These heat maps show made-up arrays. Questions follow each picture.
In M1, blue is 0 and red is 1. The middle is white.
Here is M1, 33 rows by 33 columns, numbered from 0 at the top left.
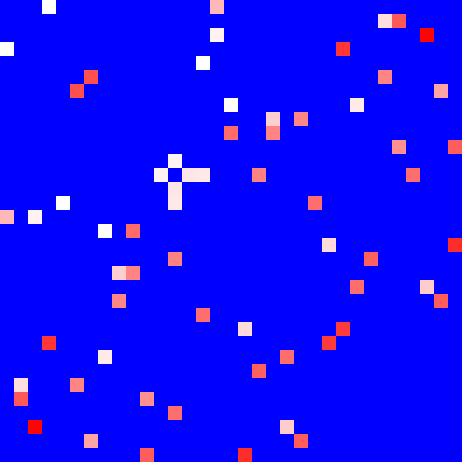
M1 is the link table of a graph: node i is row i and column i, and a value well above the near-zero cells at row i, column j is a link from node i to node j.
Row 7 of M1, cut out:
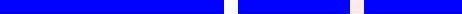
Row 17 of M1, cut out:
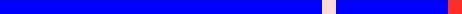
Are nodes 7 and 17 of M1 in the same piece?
yes
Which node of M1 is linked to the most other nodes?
node 12
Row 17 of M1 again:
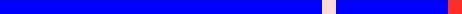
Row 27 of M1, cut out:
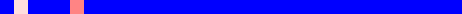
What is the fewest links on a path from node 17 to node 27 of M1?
5
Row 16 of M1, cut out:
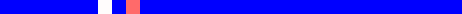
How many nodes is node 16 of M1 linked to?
2
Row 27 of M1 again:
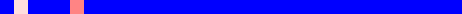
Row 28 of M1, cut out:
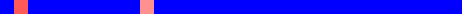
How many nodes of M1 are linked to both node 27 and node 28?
1
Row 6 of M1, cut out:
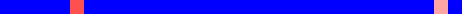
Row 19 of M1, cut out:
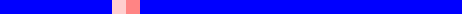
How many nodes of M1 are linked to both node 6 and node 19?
0
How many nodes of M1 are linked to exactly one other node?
6
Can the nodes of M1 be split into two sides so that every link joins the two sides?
yes
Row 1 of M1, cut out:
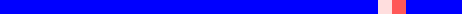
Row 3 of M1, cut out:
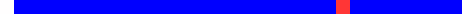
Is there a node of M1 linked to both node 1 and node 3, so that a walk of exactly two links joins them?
no
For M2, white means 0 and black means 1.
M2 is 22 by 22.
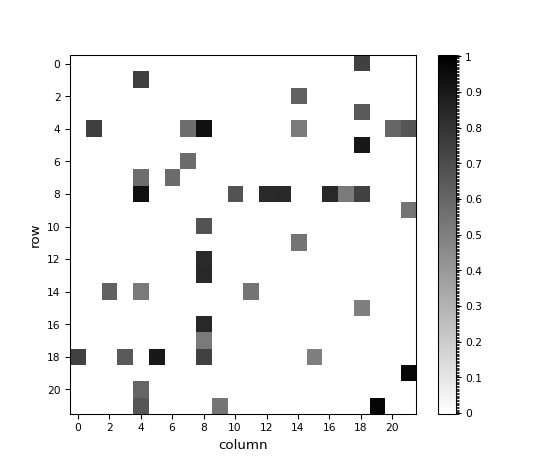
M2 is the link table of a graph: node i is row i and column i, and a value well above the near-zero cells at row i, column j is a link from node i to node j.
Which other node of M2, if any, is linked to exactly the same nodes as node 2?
node 11
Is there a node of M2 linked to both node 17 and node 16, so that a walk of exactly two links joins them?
yes
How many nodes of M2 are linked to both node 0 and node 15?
1
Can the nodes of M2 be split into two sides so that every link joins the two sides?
yes
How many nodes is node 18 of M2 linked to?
5
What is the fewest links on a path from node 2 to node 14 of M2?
1
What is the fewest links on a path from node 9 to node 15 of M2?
5
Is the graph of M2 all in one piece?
yes
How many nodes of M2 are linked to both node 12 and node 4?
1
